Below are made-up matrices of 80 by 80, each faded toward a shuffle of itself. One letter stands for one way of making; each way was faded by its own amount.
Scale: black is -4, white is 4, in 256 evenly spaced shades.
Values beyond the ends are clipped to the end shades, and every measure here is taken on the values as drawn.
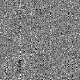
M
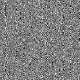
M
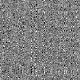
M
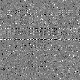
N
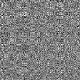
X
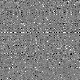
N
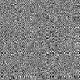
X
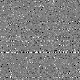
N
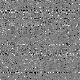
N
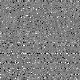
N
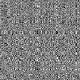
X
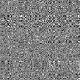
X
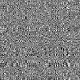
X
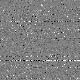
N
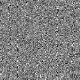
M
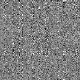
M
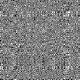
X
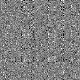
M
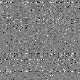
N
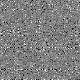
N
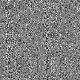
M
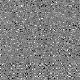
N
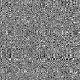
X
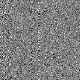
M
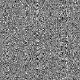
M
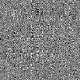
M
